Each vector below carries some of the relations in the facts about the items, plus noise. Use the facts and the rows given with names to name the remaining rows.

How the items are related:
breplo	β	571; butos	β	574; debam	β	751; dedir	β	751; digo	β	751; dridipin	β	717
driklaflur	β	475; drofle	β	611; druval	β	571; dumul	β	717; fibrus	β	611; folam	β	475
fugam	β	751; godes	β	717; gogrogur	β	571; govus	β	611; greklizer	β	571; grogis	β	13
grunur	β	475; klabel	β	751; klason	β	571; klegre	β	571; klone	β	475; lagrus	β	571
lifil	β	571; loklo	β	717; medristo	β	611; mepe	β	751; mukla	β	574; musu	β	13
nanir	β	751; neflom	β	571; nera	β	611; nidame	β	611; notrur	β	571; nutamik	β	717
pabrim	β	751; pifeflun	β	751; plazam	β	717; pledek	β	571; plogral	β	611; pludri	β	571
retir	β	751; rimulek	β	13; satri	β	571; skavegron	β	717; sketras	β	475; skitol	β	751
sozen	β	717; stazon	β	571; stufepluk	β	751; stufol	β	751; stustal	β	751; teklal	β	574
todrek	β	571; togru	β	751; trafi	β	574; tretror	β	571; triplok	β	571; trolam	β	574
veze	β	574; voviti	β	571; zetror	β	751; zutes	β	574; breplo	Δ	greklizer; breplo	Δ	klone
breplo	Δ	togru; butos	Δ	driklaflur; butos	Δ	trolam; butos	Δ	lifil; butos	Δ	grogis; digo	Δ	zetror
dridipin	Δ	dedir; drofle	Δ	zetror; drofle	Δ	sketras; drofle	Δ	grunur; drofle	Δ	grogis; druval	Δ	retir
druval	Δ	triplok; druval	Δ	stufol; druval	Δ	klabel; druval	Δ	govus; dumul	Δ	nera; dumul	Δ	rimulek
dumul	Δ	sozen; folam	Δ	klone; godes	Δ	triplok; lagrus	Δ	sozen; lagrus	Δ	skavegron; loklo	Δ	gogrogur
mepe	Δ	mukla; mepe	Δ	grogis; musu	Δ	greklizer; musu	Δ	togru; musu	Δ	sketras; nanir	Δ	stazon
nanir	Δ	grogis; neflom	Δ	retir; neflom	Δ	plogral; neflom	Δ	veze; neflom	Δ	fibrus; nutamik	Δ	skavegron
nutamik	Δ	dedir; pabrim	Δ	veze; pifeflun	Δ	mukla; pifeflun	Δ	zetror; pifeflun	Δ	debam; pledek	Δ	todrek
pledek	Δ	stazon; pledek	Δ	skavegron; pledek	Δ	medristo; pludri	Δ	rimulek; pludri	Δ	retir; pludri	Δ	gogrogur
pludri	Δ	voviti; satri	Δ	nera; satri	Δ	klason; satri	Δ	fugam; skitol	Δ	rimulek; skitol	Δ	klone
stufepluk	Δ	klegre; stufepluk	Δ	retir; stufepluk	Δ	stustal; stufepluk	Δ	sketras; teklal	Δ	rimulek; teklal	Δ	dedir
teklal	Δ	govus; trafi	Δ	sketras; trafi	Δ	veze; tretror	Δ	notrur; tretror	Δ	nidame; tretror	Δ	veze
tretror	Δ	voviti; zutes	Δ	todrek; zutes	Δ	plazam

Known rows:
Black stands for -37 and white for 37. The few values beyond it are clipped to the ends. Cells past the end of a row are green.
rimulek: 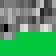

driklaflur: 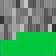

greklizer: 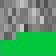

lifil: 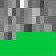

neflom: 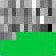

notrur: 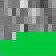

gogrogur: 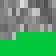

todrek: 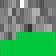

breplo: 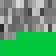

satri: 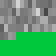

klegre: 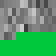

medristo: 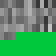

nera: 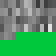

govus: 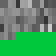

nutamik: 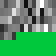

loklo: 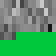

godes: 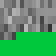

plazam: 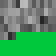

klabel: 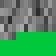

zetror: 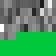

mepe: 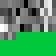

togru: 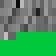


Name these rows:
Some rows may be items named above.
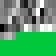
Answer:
teklal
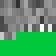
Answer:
trolam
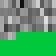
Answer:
musu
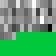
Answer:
neflom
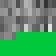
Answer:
nera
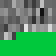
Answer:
dedir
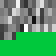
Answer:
dridipin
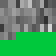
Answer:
govus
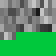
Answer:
stufepluk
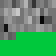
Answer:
sozen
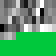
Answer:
teklal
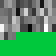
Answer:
grogis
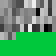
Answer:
veze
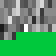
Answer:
dumul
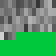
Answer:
mukla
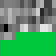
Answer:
rimulek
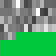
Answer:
lagrus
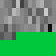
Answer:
loklo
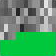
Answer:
butos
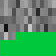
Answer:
retir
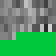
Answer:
nidame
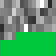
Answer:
folam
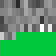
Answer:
trolam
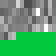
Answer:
pledek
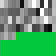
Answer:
trafi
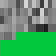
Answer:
sketras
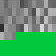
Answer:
zutes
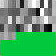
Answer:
trafi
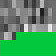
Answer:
dedir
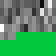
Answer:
zetror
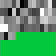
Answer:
drofle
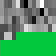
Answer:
skitol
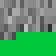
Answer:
godes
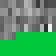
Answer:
nera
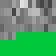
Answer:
voviti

